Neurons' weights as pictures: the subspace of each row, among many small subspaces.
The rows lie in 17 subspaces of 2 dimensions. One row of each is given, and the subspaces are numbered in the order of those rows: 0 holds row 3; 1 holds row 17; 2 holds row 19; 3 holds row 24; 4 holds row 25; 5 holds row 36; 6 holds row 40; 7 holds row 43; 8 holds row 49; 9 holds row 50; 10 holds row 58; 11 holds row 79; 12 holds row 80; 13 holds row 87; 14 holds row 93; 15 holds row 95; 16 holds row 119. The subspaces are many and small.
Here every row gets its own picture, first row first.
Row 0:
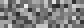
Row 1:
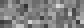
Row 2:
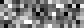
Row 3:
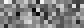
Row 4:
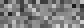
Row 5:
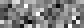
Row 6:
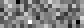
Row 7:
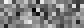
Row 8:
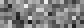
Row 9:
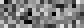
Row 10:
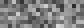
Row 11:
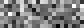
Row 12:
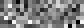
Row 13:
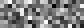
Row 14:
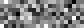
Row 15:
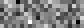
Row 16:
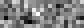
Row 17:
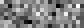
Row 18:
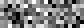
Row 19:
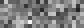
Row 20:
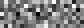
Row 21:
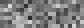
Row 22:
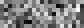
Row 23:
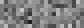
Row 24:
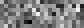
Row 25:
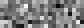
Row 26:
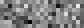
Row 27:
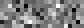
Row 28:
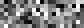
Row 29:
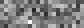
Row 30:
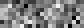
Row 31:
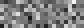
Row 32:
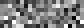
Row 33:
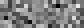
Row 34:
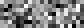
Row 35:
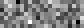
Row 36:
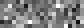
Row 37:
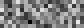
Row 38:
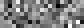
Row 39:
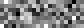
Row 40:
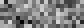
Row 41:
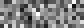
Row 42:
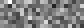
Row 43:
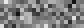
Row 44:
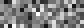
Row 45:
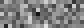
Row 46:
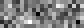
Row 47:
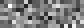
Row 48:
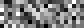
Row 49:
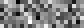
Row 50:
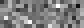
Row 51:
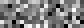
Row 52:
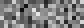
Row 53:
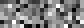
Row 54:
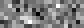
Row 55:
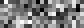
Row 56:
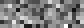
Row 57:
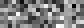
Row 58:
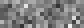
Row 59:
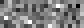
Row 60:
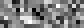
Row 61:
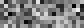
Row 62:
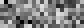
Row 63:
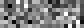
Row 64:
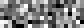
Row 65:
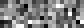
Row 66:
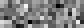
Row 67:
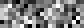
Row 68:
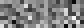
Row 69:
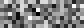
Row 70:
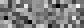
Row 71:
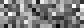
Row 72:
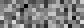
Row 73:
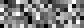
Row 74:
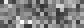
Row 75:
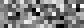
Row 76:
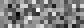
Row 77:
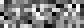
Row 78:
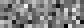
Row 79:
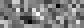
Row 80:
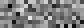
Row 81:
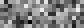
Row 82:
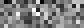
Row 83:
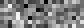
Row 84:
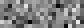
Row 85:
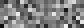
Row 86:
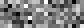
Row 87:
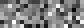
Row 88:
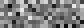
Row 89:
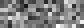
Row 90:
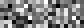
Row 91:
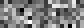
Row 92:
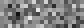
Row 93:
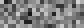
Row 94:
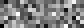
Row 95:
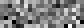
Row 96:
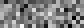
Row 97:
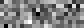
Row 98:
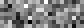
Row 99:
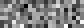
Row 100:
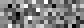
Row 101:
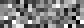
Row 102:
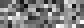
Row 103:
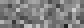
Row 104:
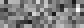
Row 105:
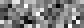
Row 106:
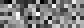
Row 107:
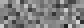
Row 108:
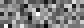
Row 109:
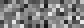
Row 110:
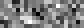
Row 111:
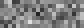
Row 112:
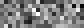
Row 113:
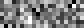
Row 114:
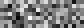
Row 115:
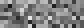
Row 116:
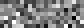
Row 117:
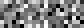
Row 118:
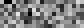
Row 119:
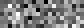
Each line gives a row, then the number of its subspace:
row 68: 8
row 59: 9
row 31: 8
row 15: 8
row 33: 9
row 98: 2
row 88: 12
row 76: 16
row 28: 0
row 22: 3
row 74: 6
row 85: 7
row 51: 13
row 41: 5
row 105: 10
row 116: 15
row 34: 3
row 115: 0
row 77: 9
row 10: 6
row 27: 11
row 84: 5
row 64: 4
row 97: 1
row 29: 0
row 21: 3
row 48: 15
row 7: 0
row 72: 11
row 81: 2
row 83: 2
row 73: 8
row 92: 16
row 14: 7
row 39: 7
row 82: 0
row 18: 16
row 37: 15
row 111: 4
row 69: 3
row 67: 10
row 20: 9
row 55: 2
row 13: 14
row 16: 10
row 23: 14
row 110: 11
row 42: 14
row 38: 7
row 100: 16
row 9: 14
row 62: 6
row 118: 14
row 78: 5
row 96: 10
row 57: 6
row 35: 8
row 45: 1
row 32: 15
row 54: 11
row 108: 1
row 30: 10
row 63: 8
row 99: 5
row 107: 7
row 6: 8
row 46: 5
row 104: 16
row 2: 1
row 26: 1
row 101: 15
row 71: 12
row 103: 13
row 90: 1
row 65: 4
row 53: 13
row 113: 5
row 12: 15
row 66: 4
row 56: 13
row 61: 12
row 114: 3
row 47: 12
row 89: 6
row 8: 2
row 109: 13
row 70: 9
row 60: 11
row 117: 13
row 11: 12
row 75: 2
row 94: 7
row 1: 4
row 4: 12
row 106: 0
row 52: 11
